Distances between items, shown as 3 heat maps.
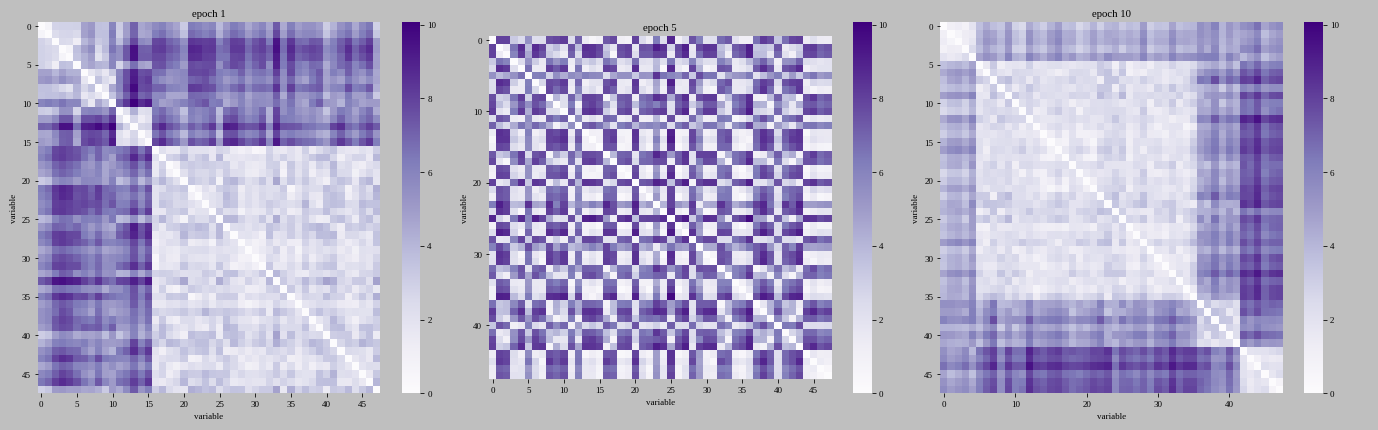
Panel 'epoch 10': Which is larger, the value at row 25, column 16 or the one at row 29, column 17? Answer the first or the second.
the first
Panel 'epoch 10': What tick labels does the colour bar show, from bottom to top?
0, 2, 4, 6, 8, 10
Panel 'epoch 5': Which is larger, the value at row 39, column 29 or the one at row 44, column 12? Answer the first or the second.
the second
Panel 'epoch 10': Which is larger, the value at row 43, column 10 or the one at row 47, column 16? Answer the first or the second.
the second
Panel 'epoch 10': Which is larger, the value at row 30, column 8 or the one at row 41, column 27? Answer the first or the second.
the second
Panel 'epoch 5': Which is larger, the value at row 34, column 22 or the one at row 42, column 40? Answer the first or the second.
the second
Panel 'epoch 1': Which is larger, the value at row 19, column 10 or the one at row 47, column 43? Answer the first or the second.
the first
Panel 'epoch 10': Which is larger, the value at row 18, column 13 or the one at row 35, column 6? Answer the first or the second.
the second
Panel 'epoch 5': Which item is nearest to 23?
29
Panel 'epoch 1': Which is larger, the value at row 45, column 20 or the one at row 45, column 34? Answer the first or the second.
the first
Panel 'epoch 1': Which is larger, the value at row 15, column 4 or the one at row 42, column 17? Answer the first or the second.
the first
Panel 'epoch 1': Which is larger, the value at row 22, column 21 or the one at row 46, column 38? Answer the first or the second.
the second
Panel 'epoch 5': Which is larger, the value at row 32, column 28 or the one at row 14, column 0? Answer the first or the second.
the first
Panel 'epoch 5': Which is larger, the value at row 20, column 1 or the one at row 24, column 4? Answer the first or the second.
the first
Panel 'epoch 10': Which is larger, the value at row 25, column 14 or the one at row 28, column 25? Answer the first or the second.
the second
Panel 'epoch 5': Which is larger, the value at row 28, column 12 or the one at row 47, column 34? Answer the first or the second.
the first
